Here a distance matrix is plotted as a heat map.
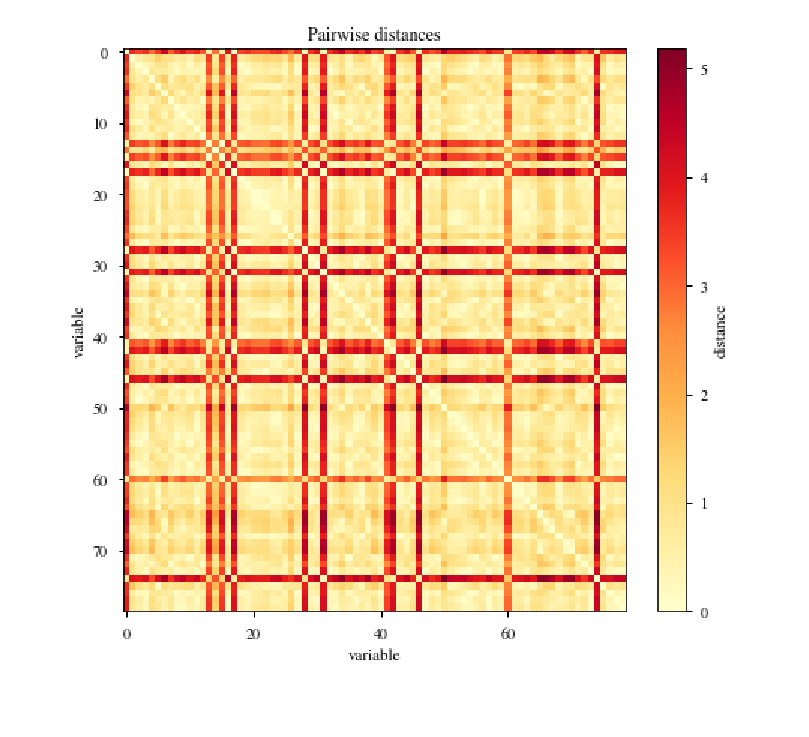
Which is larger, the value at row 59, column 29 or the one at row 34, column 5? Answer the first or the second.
the second
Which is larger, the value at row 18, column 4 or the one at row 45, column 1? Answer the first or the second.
the second
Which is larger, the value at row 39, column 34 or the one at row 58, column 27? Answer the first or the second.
the first
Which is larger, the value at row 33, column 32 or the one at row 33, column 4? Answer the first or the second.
the second
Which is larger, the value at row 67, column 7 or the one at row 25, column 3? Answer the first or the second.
the first
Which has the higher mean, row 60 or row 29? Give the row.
60
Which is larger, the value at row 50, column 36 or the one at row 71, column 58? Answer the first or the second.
the first
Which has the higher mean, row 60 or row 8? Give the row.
60
